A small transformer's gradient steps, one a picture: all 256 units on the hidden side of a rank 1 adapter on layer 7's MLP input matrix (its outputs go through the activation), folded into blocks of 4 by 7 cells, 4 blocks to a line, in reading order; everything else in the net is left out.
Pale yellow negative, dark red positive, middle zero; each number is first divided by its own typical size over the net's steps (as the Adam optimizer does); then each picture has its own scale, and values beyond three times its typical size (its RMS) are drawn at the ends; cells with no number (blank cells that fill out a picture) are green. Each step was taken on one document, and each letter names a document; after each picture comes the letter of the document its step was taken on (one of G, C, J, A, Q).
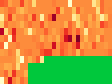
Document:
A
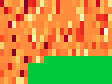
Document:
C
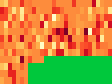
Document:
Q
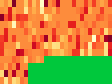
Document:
C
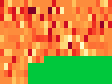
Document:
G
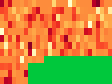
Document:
G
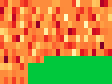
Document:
G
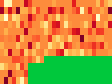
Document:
Q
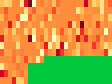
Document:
C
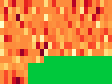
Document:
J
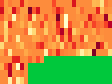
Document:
Q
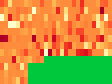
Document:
J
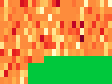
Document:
C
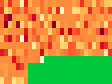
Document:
G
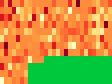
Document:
Q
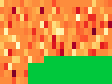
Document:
G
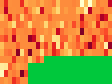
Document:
C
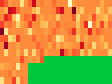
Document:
A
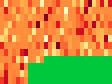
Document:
J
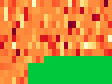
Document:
J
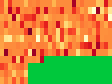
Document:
Q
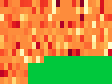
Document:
C
